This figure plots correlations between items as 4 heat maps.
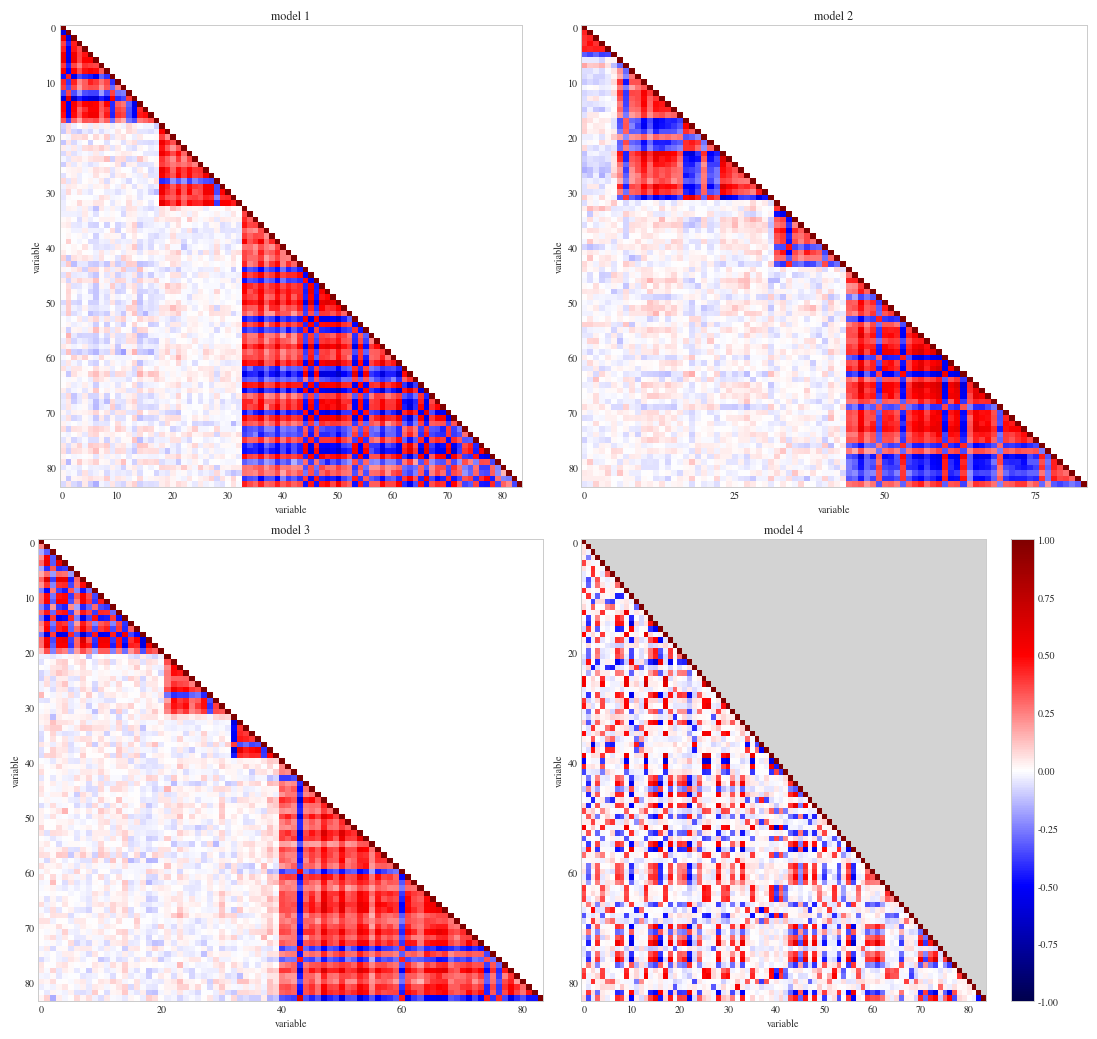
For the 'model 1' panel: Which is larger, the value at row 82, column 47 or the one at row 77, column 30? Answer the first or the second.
the second
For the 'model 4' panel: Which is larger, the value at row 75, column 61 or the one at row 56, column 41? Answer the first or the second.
the first
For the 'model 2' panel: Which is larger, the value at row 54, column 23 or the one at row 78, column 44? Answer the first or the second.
the first
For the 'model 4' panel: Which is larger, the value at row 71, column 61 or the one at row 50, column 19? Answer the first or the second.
the second
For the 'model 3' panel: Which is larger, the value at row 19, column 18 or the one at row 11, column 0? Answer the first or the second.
the first
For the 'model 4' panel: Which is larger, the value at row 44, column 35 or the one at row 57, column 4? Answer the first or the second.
the second
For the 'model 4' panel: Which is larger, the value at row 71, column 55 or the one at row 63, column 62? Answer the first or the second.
the second
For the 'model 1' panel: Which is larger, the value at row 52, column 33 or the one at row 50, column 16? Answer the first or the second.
the first
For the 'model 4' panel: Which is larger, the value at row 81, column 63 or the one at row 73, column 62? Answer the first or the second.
the second
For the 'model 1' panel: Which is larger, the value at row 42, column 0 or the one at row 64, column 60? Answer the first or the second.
the first
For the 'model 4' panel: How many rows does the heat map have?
84
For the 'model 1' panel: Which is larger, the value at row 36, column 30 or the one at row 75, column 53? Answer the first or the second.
the first
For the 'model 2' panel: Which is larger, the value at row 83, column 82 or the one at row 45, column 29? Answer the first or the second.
the second
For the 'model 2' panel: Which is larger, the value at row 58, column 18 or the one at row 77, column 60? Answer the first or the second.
the first
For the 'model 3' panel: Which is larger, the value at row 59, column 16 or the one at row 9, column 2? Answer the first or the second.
the second
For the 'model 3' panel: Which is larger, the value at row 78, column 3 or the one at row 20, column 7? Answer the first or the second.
the second
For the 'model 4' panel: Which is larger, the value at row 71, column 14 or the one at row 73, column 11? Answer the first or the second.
the second
